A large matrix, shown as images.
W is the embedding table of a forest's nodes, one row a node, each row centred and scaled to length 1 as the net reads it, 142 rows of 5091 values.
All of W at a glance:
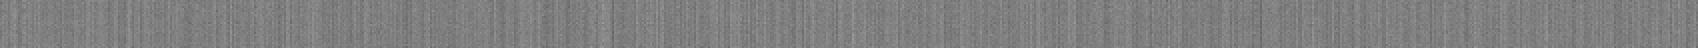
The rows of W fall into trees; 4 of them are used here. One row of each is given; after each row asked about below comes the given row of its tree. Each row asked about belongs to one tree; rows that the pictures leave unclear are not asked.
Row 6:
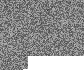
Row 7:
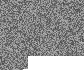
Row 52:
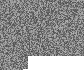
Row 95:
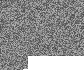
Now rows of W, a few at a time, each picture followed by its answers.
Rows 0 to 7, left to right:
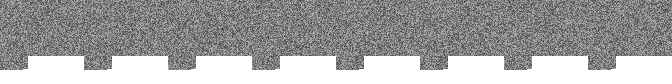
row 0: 52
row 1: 52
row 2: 7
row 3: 95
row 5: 52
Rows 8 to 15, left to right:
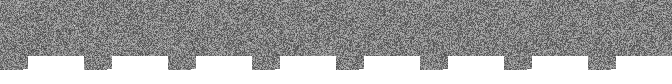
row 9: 6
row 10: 7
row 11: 52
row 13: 52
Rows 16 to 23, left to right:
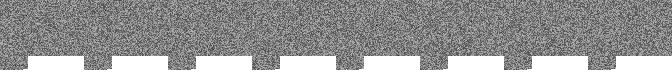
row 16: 6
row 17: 6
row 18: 52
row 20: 7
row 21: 52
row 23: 52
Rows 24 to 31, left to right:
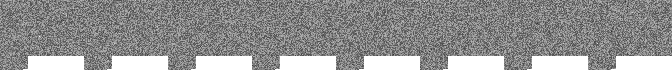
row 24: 52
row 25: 6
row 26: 6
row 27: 6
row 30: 6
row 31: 7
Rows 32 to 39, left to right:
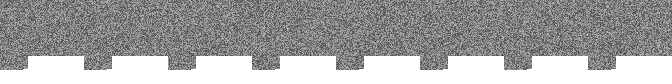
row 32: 95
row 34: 95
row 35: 6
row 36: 52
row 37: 52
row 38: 7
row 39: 52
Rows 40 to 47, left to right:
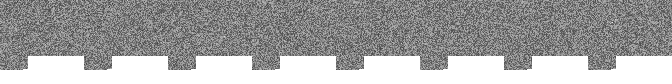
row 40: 6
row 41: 7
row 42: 6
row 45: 6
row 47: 7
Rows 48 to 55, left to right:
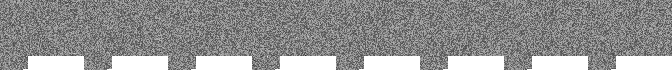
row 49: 7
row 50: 52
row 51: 6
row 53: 52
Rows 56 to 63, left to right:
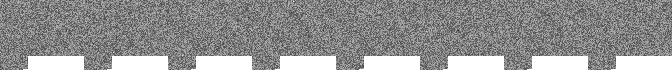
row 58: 7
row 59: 7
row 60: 7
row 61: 6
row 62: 7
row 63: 52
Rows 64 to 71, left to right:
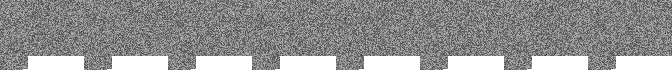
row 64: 52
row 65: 52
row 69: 52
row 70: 52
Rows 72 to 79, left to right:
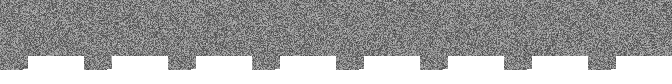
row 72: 7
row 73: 6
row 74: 7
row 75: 95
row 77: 7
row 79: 52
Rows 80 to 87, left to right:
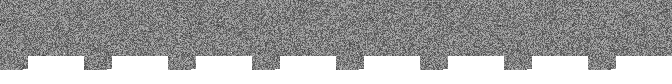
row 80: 7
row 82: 6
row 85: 6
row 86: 52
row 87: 7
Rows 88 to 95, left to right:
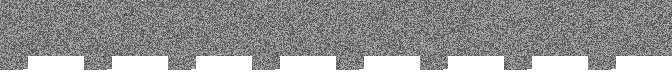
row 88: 52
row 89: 52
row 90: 95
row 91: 52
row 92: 52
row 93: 6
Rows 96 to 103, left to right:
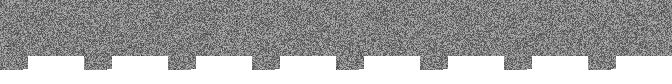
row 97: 95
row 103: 7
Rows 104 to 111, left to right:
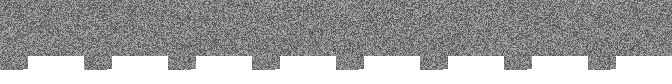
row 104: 6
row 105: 6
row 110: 6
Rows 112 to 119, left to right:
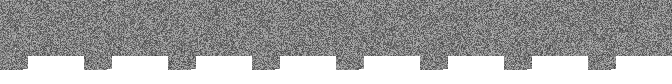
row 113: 7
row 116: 7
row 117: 52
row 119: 6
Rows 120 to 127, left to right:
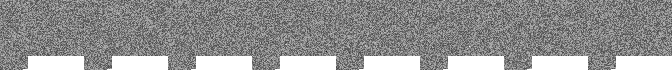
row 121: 7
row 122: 52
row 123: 6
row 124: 52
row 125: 52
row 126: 7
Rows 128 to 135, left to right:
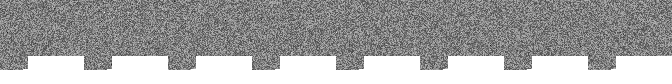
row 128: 52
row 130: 7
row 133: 7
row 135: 7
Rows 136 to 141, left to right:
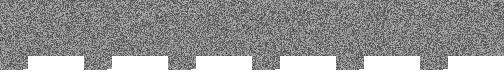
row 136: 95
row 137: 95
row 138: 7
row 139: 52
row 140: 52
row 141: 52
